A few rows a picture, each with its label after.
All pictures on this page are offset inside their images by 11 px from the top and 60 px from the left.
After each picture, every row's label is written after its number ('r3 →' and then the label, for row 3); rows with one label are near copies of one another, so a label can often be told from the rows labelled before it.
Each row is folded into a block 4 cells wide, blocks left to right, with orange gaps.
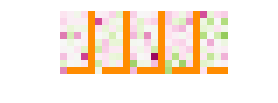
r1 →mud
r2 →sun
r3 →mud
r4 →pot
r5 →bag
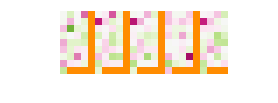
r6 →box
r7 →sun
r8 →sun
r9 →mud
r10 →sun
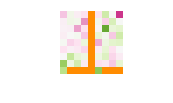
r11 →pot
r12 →box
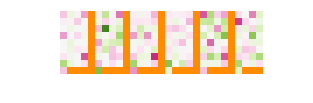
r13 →mud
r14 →box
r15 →mud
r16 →pot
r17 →bag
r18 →sun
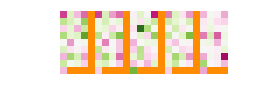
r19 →bag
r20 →bag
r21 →box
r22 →bag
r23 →mud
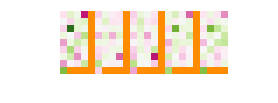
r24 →box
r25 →mud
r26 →mud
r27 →box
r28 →box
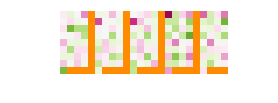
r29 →box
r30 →sun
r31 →sun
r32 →bag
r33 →bag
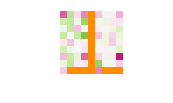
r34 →bag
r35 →mud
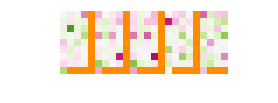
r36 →box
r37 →mud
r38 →mud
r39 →sun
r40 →bag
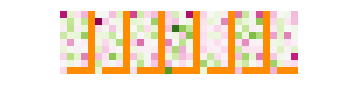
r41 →bag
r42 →sun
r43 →bag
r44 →box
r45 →pot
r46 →bag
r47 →mud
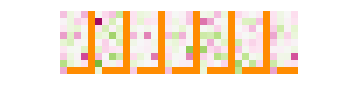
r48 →mud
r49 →sun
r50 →mud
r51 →mud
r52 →sun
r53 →pot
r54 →mud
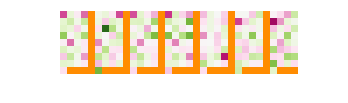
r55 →bag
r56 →box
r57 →bag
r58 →bag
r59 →mud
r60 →sun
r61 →sun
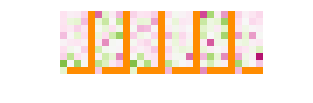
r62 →pot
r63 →bag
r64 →pot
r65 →mud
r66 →bag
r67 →mud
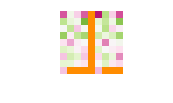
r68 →bag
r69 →bag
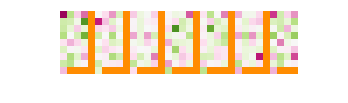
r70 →bag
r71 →sun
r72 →mud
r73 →box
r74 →box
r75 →mud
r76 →bag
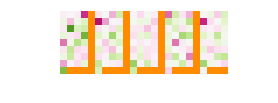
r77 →box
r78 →sun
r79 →pot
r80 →bag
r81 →sun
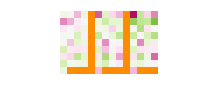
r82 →sun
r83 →bag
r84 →bag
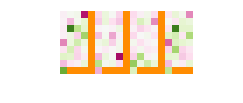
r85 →box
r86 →mud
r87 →pot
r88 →box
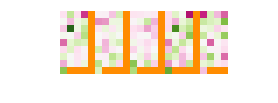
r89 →box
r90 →sun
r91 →pot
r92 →box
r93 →bag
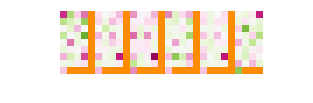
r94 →bag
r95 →mud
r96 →mud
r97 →bag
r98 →mud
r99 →box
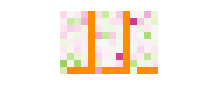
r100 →pot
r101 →mud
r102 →sun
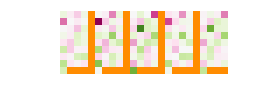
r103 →sun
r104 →sun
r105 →box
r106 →sun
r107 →box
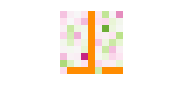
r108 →mud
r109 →box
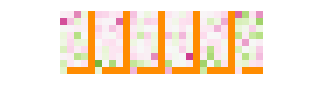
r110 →sun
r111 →pot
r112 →mud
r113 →mud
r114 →pot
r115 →bag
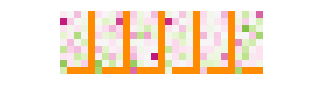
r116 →sun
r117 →pot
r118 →mud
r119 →sun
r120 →mud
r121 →box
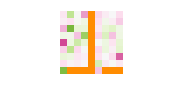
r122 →box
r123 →mud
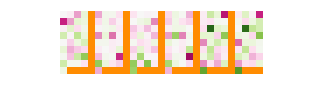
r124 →sun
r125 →mud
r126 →pot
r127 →mud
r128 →box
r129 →box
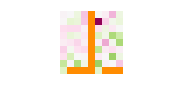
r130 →pot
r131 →sun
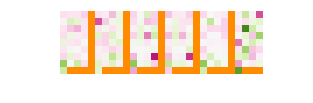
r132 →pot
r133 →sun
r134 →mud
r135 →mud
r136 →pot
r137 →box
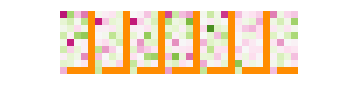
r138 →bag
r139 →sun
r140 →sun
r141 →bag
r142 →box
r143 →pot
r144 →bag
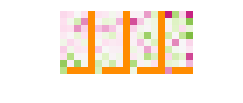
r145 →pot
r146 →pot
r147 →sun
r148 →bag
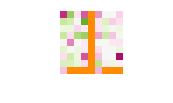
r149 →bag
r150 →mud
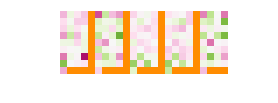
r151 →mud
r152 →bag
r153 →pot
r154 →pot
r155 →bag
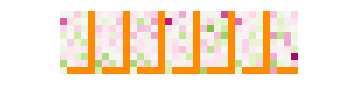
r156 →sun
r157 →pot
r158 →pot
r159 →sun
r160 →box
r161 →sun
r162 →mud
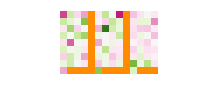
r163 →bag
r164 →box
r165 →pot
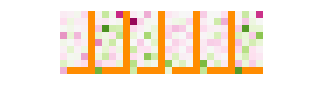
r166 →mud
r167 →box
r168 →sun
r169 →pot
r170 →pot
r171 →box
